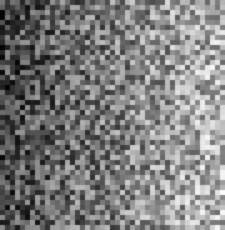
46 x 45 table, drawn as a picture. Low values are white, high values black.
No row or column stands out. There are no regular stripes. Values rise toward the left. The grain is fine, like static.
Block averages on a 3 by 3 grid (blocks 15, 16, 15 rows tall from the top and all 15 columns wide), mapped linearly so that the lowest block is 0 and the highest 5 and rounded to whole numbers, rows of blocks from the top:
530 / 530 / 420
